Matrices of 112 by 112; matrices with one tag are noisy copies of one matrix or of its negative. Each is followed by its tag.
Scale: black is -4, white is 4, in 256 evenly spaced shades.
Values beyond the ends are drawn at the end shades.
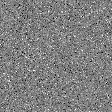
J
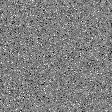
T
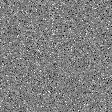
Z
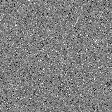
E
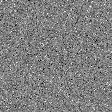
E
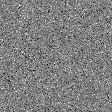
J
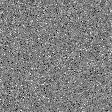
T
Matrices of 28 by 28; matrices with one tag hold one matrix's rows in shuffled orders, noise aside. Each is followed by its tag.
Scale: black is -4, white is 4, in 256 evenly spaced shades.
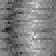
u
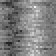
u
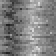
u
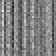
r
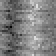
u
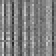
r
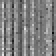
r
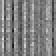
r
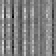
r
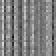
r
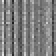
r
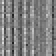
r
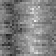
u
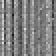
r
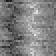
u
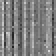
r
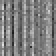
r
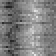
u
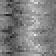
u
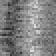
u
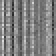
r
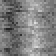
u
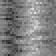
u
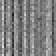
r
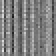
r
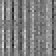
r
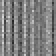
r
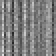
r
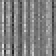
r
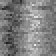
u
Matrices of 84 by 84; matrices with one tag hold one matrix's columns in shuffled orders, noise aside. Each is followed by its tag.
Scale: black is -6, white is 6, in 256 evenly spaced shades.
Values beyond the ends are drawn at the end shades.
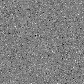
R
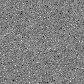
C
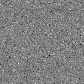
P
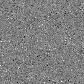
C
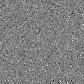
C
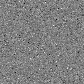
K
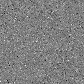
C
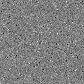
P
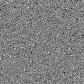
K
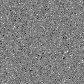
R
